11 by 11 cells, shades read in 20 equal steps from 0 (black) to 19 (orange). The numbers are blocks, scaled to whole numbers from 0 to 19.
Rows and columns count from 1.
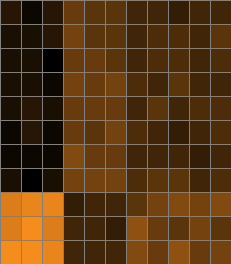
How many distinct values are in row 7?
5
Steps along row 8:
down up up same same down up same down up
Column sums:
68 70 66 83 77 78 71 71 72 66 72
